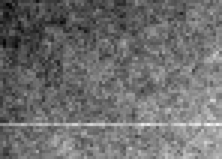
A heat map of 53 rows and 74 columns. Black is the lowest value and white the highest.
Values rise toward the bottom right. The ninth with the highest average is the bottom right. The ninth with the lowest average is the top left. No regular stripes run through it. Row 42 differs from the rows beside it. Neither half mirrors the other.
